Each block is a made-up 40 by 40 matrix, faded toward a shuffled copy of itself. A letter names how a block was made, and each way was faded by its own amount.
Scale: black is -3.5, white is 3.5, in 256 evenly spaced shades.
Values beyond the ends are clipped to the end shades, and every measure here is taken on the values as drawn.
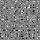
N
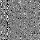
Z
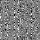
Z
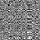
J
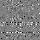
N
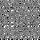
N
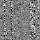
Z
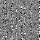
Z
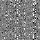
Z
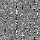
Z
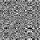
J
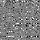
N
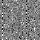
Z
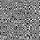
J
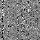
Z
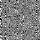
Z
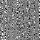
Z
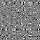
N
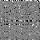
N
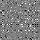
N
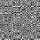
J
